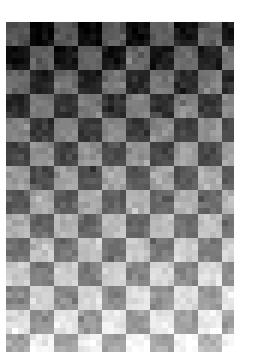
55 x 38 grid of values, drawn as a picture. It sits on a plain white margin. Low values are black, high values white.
The field climbs toward the bottom. The field is checkered. On average the colour sits 50% of the way up the scale.
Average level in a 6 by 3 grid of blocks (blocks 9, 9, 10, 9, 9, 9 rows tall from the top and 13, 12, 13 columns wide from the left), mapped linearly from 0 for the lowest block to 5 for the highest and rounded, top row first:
000 / 111 / 222 / 333 / 444 / 555
